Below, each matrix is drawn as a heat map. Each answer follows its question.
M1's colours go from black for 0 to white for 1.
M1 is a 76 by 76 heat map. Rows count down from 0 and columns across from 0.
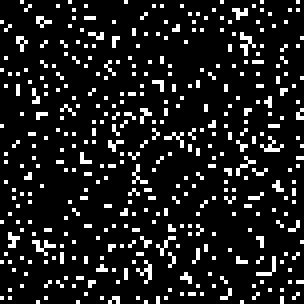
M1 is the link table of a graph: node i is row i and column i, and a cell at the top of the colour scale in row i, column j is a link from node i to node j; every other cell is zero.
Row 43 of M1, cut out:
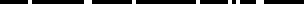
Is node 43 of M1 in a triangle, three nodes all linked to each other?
yes
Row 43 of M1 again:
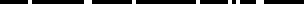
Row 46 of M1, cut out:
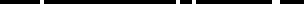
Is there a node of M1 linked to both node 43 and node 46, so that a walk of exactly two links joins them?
no
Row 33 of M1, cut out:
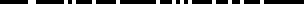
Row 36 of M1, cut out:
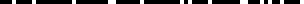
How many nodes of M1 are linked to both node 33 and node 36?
6
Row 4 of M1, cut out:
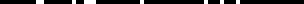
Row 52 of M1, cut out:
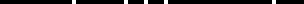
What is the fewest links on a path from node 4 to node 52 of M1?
2
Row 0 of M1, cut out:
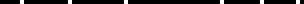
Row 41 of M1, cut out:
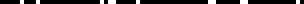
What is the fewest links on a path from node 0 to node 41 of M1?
2
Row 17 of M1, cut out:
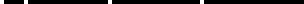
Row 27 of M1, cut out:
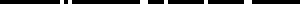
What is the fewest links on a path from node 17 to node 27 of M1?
1
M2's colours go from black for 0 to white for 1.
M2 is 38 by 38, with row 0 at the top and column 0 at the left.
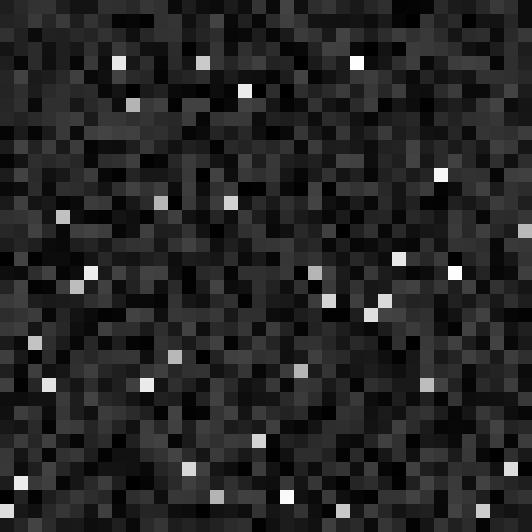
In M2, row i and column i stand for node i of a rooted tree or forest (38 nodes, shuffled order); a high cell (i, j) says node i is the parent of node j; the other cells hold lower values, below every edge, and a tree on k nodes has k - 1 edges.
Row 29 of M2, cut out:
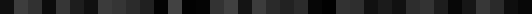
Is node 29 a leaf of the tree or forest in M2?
yes
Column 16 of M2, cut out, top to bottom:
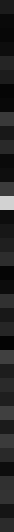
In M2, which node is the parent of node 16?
14
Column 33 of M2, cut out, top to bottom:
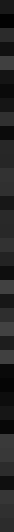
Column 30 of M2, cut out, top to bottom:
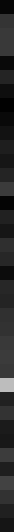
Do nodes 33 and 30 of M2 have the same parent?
no
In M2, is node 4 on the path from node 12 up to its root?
yes
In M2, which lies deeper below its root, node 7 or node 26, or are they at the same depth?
node 26
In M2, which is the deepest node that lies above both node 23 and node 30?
21
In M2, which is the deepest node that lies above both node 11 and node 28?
4
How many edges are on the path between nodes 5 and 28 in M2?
9
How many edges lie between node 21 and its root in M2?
3
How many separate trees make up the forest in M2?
5
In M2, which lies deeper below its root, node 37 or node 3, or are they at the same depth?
the same depth
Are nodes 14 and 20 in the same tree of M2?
yes
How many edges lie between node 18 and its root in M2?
6
